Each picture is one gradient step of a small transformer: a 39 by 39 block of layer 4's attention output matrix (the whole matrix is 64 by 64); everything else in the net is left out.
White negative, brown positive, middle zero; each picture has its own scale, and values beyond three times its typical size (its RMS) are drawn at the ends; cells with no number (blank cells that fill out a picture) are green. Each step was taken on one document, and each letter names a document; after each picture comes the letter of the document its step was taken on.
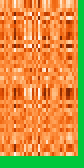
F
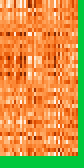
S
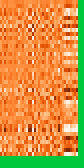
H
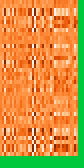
H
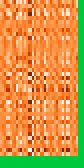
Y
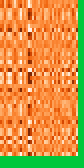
Y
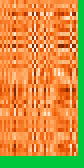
F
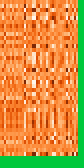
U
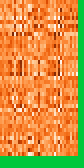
S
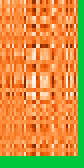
U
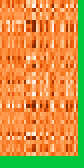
U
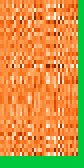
S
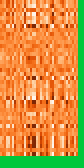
U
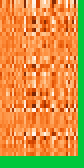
U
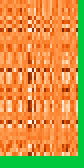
Y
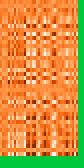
U
